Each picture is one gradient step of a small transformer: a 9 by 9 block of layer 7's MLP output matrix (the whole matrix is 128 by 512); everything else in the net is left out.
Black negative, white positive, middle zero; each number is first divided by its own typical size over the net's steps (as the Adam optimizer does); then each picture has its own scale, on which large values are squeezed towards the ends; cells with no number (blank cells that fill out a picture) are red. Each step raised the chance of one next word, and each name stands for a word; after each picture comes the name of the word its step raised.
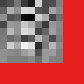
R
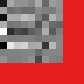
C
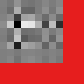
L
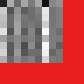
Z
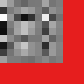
R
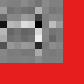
L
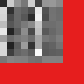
Z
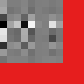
L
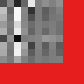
Z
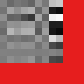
R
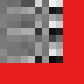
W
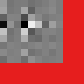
L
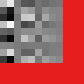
W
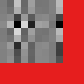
L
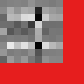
C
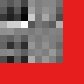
C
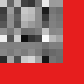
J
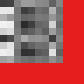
Z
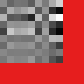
R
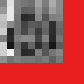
Z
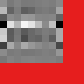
L
